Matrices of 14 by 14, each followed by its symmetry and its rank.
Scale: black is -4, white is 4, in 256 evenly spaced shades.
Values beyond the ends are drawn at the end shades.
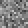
neither, full rank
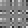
symmetric, rank one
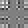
symmetric, rank one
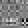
neither, rank two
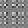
symmetric, rank one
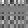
neither, rank one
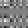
neither, rank one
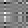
neither, rank one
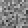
neither, full rank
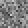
neither, full rank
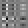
neither, rank one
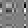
neither, rank one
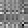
neither, rank two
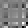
symmetric, rank one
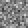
neither, full rank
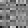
neither, rank two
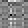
neither, rank two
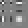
symmetric, rank one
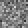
neither, full rank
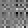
neither, rank two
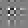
symmetric, rank one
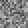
neither, full rank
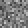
neither, full rank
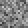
neither, full rank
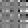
neither, rank one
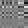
neither, rank one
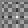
symmetric, rank one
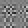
neither, rank two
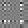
symmetric, rank one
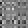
neither, rank two
